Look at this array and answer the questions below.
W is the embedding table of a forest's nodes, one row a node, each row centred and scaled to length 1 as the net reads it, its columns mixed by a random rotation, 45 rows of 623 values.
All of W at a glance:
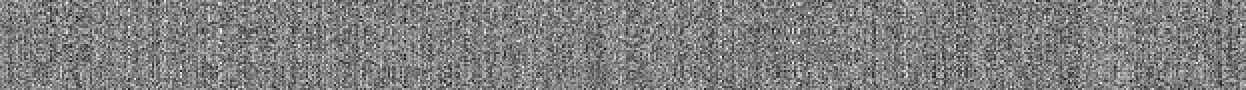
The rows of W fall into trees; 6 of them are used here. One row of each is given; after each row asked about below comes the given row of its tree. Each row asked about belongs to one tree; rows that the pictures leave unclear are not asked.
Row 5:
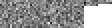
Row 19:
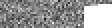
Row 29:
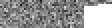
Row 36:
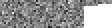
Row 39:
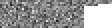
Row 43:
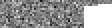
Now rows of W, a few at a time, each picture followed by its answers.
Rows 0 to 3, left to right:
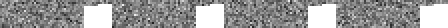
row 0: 5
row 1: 36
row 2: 36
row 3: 43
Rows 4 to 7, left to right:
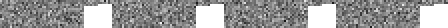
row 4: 5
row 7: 5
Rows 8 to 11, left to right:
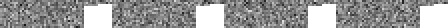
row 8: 29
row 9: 43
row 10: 29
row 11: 36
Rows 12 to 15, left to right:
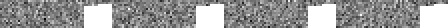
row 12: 19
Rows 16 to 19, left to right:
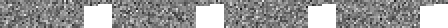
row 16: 36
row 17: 5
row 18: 39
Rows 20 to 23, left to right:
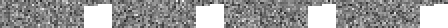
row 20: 43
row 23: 5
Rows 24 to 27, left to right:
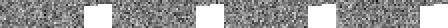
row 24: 19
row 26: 39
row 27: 29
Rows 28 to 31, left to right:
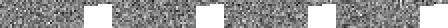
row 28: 5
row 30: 5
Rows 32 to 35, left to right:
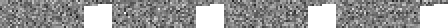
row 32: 19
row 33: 36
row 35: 5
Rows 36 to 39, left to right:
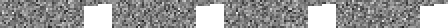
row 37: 36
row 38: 36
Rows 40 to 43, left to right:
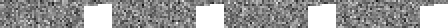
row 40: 43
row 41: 36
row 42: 19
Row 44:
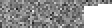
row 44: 39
